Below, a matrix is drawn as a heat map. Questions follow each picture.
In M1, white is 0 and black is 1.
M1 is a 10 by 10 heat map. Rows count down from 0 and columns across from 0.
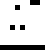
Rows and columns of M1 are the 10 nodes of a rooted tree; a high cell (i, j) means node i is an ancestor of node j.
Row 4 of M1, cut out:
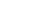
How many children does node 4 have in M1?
0
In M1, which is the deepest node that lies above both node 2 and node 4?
5
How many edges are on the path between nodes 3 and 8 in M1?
3
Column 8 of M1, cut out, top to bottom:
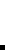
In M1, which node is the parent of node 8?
9
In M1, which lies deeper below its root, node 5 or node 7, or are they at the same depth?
node 7
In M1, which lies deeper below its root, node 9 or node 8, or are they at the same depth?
node 8
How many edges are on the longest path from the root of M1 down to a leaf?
2
